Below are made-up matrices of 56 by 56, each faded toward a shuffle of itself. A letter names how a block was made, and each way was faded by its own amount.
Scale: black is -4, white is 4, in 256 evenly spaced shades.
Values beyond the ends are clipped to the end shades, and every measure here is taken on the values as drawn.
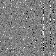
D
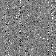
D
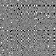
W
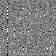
D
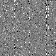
D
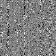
D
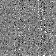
D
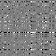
W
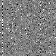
D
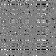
W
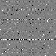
W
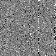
D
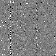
D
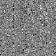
D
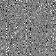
D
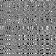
W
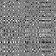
W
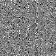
D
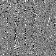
D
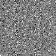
D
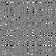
W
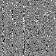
D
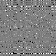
W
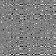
W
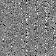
D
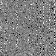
D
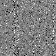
D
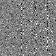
D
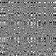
W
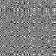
W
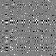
W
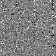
D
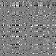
W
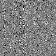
D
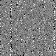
D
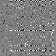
W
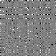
W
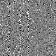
D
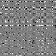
W
